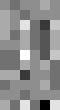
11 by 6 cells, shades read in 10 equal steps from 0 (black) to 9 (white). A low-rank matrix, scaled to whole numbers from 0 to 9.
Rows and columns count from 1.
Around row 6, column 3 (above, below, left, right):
6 6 4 5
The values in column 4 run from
4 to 5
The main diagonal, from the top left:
5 5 8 4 3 7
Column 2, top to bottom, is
4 5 5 4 5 4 4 6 5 5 4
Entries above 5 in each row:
1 1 3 3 2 2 2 2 1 0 3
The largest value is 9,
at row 6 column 3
